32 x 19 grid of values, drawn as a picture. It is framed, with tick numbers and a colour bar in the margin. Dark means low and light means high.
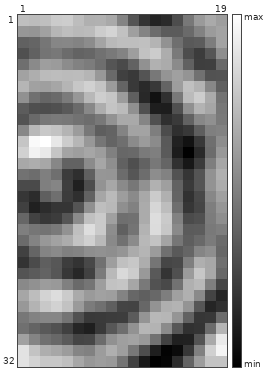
Lone odd cells: none. Odd rows or columns: none. Average level on the scale: 50%. Rings: centred on the middle left.
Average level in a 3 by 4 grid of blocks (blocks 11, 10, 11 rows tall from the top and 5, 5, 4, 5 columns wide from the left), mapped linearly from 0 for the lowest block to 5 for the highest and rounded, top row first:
4 5 1 2 | 3 4 5 0 | 4 2 2 2
